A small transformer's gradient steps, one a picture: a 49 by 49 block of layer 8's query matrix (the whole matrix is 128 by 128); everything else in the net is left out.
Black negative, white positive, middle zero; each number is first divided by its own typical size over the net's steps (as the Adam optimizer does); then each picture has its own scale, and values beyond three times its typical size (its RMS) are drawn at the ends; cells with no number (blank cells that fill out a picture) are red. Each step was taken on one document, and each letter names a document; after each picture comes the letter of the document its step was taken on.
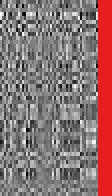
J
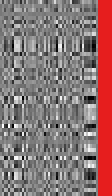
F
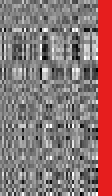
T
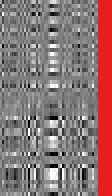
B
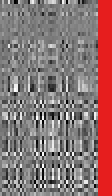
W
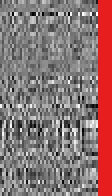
J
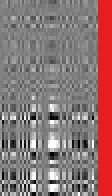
B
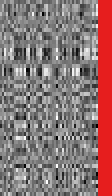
T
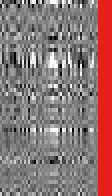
B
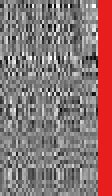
J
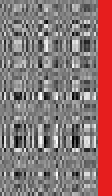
F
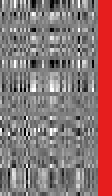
B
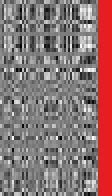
F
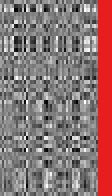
T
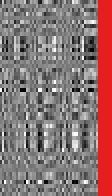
T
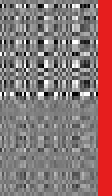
F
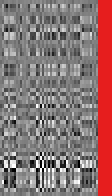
W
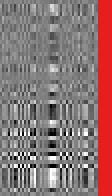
B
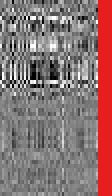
W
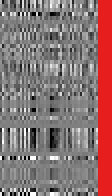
B
